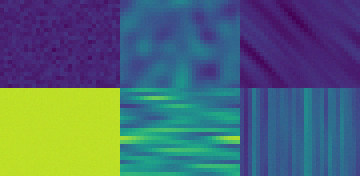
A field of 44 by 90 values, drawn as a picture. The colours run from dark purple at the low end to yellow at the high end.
It is made of 2 by 3 panels. Panel 1,1: very low, fine-grained, faint in contrast. Panel 1,2: low, blotchy. Panel 1,3: very low, slanting down to the right, faint in contrast. Panel 2,1: very high, flat. Panel 2,2: middling, streaked across, strong in contrast. Panel 2,3: low, streaked downward.
